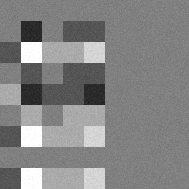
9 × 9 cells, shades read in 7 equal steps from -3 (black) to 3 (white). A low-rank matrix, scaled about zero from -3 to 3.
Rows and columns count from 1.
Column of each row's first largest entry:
1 1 2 1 1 2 2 1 2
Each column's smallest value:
-1 -2 -1 -1 -2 0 0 0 0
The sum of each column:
-2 5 2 1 3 0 0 0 0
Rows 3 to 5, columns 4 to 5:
1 2 / -1 -1 / -1 -2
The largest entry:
3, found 3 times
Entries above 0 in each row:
0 0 4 0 1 3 4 0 4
